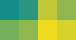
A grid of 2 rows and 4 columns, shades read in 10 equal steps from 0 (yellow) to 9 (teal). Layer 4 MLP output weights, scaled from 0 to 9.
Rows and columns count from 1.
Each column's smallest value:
5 4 0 1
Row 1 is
9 8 2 4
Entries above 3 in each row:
3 2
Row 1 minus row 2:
4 4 2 3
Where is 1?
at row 2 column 4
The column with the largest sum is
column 1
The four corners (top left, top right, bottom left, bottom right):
9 4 5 1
